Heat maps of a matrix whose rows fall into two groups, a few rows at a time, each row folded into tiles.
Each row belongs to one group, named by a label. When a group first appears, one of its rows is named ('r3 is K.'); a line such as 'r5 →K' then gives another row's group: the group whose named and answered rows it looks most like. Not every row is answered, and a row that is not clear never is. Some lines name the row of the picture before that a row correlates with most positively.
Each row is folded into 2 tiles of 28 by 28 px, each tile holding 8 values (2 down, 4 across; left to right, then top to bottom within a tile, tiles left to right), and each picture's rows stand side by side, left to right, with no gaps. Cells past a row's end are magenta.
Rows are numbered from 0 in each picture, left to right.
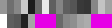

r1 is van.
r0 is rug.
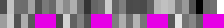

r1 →van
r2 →van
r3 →van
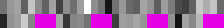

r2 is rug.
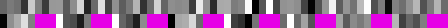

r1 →rug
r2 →rug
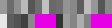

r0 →rug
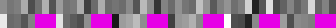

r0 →rug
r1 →rug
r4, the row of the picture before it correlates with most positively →0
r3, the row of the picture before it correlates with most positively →1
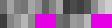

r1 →van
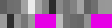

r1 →rug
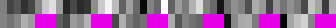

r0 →van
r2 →van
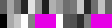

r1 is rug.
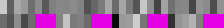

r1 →van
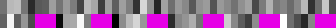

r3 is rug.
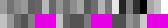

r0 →rug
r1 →rug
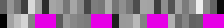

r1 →van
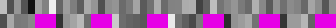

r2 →rug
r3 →rug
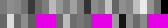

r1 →van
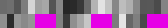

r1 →van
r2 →van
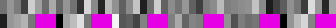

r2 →rug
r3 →van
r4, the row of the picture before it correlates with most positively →0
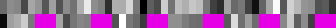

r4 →van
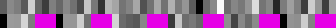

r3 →van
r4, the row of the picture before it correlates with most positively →1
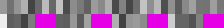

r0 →rug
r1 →van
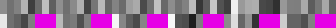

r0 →rug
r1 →rug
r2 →rug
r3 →rug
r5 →rug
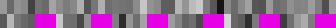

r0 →van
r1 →rug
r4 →rug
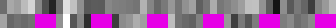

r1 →van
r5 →van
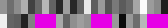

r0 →rug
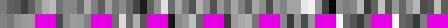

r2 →van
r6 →rug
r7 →rug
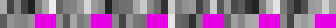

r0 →van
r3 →rug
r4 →van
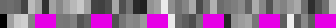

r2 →van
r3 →rug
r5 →van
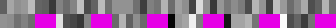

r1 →rug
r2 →van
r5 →rug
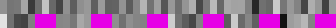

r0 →rug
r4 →van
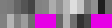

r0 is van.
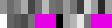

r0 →rug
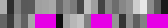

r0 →van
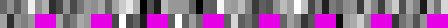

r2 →van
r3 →van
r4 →van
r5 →van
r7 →van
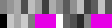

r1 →rug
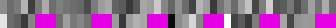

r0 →rug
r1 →van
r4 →rug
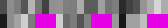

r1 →rug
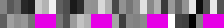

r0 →van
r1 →van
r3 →rug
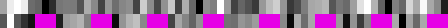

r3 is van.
